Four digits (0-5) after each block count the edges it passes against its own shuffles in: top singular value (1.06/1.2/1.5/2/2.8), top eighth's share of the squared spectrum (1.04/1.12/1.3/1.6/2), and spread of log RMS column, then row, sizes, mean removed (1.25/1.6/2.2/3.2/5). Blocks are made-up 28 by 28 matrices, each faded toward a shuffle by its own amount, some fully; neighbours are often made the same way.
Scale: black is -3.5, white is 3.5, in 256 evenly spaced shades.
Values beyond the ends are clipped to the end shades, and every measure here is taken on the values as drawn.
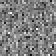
1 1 0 0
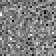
1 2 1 0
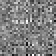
3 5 2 2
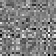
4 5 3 3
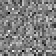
3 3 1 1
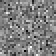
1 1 0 0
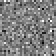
0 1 0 1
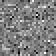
1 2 0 0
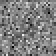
0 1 0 0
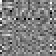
3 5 2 2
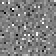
1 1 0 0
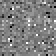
1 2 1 0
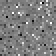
0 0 0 0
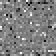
1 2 0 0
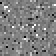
0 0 0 0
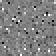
0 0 0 0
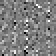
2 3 2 0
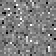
0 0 0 0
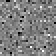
0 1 0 0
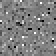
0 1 1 0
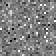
1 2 0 0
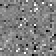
2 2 1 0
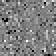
2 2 0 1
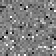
1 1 0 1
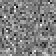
2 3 1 0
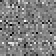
3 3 0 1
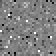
0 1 0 0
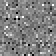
1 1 0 0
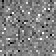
2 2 0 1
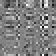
4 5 3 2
